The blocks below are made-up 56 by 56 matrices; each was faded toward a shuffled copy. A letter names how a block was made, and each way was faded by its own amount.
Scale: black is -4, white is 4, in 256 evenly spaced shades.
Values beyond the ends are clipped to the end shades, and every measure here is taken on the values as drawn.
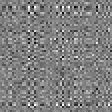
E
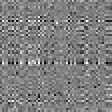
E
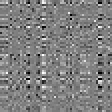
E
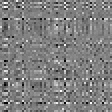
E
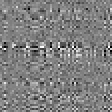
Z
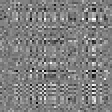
E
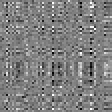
E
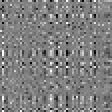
E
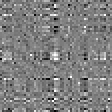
Z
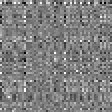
Z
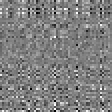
Z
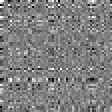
Z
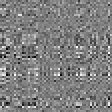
Z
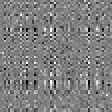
E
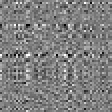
Z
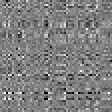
Z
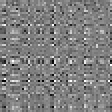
E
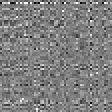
Z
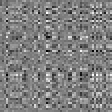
E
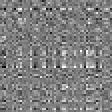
Z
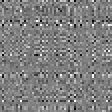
Z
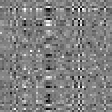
E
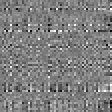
Z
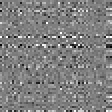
Z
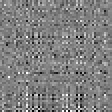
Z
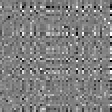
E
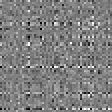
Z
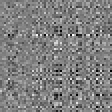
Z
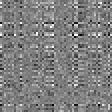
E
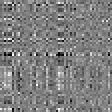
E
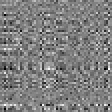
Z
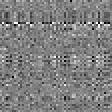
Z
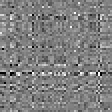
Z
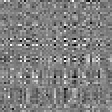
Z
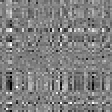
E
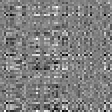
Z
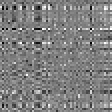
E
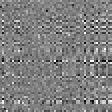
E
